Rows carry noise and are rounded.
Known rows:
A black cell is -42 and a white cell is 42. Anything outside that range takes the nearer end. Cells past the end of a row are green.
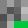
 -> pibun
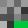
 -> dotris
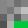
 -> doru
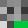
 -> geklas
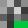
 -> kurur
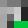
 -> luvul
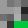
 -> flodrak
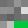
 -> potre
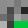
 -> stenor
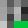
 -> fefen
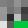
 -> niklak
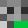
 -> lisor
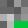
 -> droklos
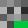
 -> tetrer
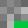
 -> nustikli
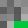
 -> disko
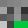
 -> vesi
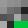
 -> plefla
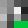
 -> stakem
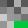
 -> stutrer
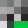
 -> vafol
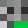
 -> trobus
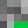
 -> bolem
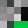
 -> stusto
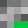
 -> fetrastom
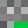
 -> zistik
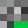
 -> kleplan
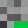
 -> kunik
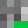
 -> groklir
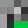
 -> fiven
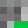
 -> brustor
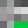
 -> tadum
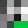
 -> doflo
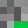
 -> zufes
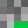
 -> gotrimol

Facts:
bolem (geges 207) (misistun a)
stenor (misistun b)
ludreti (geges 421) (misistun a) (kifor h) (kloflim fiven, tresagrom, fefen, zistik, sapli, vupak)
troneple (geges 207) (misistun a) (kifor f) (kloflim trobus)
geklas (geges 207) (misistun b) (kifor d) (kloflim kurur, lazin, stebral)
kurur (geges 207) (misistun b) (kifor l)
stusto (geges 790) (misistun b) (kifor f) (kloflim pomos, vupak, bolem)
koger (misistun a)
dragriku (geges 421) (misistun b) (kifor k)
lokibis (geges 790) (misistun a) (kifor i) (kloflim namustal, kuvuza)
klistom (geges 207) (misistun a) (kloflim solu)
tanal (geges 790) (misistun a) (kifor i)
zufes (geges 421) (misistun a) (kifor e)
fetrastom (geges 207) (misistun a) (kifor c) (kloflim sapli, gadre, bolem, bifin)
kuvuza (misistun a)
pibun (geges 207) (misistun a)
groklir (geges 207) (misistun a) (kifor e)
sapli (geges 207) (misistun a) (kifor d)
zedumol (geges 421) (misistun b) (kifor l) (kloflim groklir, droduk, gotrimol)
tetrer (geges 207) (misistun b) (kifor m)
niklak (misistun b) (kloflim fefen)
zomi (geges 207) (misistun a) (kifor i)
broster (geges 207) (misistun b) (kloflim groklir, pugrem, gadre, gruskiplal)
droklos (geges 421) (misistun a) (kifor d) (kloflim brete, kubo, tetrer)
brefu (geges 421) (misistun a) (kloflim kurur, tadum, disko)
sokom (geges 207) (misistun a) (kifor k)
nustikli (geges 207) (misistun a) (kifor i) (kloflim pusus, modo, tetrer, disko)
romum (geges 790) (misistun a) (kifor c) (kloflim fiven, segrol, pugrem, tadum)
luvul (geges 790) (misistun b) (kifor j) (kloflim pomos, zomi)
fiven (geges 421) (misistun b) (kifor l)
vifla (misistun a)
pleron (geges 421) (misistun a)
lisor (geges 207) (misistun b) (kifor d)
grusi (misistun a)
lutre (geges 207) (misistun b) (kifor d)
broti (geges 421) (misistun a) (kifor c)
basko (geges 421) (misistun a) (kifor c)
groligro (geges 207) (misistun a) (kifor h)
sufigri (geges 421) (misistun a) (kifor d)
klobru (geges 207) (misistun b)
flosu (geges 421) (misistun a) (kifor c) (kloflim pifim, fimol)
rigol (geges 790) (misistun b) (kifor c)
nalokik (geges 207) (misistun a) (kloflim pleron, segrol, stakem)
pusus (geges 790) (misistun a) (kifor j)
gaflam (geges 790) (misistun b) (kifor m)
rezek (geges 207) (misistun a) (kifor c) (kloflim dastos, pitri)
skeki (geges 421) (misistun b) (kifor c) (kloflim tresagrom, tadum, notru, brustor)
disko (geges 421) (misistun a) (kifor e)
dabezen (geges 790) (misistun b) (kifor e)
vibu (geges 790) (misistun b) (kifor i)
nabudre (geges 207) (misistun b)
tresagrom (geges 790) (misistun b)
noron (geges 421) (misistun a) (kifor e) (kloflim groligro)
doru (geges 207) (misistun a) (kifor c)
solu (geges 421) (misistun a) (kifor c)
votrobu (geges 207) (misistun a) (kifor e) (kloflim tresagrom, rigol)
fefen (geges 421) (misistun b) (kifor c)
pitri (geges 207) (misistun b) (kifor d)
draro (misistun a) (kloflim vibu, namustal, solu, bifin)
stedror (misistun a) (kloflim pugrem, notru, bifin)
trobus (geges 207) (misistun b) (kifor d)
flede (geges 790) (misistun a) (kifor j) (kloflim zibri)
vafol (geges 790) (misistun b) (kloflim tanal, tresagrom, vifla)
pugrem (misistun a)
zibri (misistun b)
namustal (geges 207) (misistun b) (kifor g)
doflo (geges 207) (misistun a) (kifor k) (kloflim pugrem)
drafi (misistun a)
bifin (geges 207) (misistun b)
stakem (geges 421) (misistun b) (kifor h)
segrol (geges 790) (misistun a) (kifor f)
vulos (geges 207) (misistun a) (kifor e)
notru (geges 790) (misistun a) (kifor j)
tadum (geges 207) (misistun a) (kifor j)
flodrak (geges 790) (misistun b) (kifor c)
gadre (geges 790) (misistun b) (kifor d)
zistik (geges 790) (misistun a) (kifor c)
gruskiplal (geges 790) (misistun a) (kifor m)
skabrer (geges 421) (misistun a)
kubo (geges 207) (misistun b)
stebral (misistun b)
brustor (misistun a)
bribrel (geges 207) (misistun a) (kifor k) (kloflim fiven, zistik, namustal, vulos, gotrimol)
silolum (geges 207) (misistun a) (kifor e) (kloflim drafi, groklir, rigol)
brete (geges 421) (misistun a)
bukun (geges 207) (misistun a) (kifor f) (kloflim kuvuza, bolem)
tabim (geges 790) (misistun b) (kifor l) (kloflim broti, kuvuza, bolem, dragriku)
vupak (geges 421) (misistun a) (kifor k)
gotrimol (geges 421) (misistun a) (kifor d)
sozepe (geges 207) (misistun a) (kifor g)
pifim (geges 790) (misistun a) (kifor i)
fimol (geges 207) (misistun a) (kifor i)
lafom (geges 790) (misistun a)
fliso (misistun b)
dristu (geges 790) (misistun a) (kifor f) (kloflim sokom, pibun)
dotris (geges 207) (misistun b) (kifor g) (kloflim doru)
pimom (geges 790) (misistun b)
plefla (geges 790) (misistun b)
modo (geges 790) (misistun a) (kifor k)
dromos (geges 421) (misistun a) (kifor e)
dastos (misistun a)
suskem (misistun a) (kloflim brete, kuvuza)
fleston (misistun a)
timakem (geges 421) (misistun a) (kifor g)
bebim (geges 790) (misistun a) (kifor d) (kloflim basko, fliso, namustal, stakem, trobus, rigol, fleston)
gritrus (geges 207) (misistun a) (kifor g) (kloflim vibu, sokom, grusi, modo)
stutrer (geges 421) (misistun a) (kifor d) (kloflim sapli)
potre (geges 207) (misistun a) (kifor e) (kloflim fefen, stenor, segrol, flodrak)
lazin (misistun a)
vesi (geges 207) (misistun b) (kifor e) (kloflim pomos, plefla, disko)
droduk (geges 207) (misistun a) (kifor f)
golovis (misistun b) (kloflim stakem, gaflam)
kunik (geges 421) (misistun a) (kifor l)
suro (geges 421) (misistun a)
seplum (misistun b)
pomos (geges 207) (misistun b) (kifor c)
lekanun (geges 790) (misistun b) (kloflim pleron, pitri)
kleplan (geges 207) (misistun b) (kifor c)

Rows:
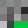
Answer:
golovis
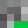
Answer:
vulos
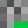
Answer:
dristu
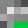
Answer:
notru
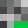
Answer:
suskem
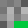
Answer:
gruskiplal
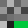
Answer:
bifin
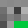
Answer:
lafom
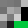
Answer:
tabim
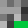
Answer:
rigol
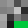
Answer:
zedumol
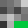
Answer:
kuvuza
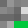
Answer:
nalokik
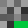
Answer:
namustal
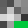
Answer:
lokibis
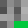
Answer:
draro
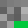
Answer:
brefu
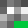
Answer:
romum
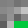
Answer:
rezek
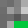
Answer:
bribrel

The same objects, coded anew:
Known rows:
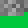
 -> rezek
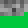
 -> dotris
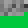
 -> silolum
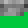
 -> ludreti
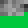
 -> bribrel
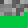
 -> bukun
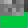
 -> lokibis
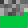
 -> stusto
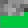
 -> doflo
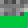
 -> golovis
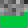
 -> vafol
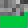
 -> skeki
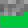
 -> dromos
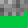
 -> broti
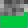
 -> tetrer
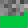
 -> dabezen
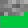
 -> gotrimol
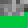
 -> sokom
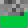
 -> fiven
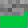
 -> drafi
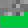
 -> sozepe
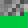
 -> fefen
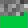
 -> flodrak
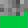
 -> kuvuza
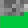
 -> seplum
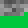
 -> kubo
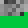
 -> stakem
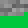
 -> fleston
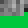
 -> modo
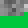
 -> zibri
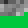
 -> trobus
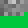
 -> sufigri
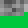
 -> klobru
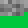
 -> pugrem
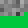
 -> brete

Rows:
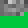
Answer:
droklos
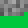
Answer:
solu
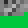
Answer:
dragriku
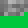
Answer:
stutrer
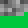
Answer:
geklas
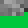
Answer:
flede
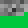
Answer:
pomos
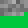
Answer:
doru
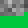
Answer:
bebim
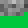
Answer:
brefu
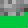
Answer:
tadum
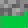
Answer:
basko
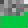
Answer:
droduk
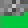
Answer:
luvul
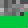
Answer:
lekanun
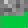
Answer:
zistik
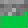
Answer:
stedror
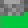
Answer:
romum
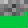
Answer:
gruskiplal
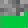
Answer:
bolem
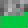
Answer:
vupak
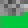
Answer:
tresagrom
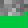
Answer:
potre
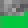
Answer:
fetrastom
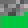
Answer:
gadre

